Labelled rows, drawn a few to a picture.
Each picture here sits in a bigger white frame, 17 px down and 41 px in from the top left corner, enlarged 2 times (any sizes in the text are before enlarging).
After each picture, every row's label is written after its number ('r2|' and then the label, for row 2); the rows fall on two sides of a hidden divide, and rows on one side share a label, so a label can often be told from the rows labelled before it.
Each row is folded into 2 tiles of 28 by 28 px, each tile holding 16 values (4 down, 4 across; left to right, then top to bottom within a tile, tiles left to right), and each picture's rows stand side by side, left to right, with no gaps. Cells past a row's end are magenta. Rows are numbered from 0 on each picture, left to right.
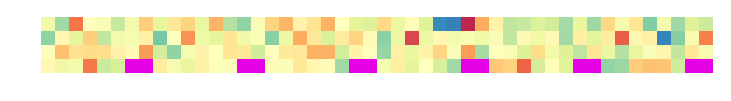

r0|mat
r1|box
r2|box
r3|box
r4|box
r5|box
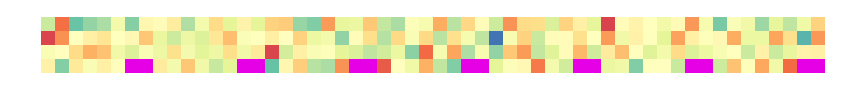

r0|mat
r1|box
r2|box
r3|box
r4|box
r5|box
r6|mat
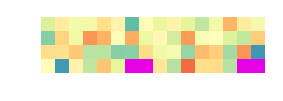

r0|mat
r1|box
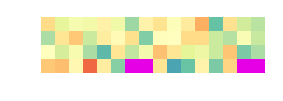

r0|box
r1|box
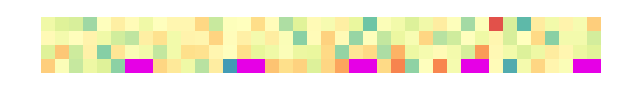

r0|box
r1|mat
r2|mat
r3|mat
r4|box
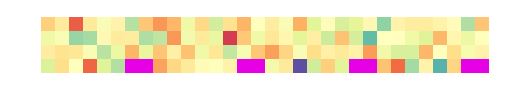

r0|box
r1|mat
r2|mat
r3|mat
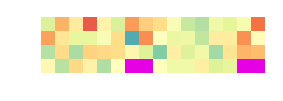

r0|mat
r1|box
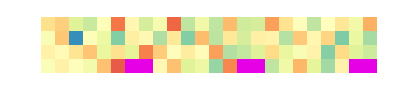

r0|mat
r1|mat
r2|box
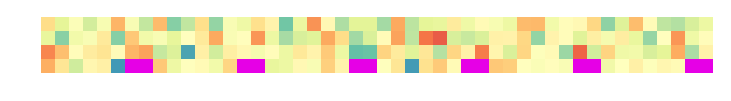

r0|box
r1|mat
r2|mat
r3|mat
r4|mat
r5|mat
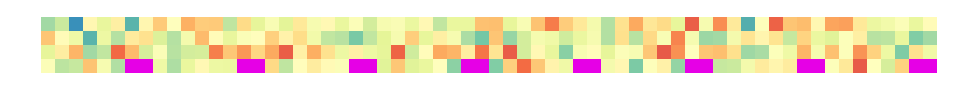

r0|box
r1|box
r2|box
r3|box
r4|box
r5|mat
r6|box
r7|box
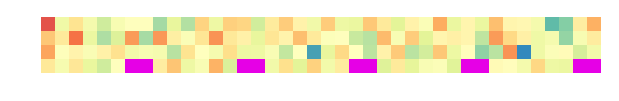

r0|box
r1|mat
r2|box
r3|box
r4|box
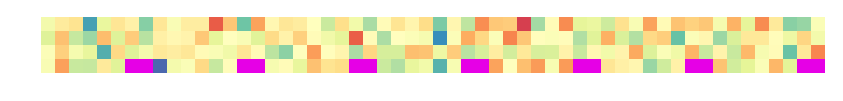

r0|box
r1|box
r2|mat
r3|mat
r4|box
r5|mat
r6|mat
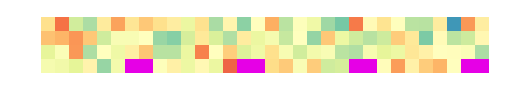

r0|box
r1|mat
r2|box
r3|box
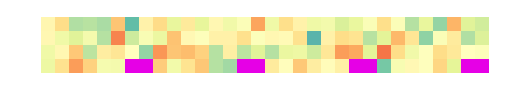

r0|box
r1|box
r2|box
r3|box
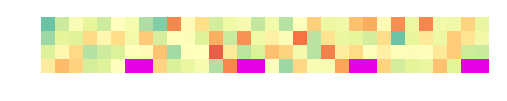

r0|mat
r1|mat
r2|box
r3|mat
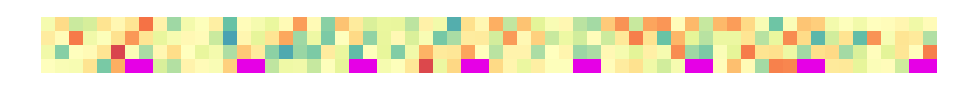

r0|box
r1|box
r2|mat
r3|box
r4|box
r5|box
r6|mat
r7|mat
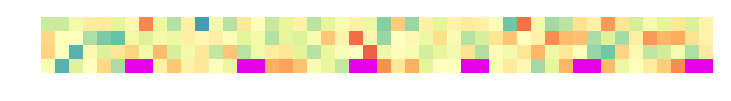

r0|box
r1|box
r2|mat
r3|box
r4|mat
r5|mat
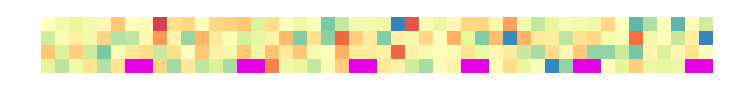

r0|box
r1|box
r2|mat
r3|mat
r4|box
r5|box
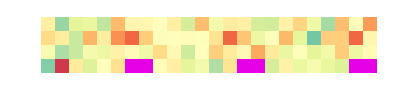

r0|mat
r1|mat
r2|mat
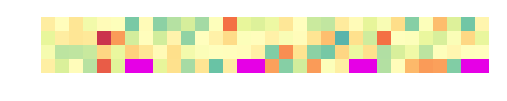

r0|mat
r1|mat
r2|box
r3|box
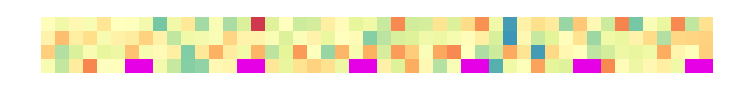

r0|box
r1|mat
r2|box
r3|box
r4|box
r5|mat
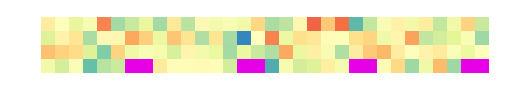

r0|box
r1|box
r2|mat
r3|box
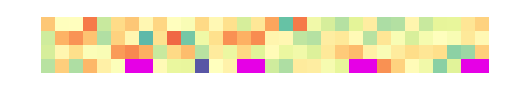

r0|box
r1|mat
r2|box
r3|mat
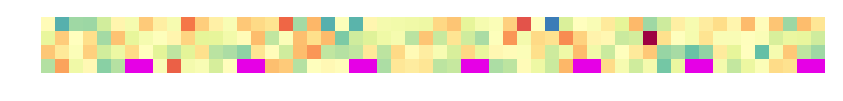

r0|box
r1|mat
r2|mat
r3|box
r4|mat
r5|mat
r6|box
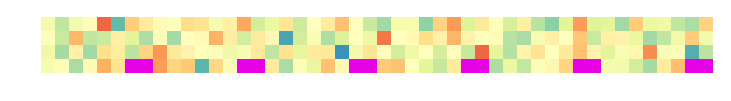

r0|box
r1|mat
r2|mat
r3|mat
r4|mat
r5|mat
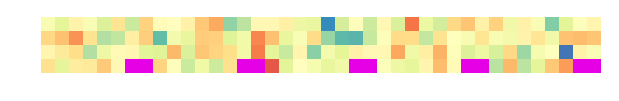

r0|box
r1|mat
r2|box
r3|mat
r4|mat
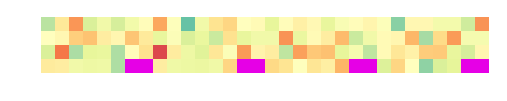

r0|mat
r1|box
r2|mat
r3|mat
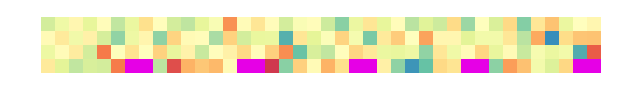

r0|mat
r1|box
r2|box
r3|mat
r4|mat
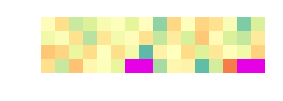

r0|box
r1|mat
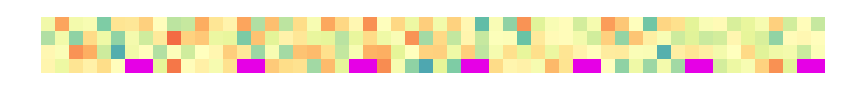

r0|mat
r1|box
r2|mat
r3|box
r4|mat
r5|box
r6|box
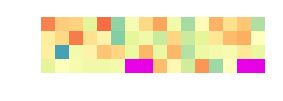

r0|box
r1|box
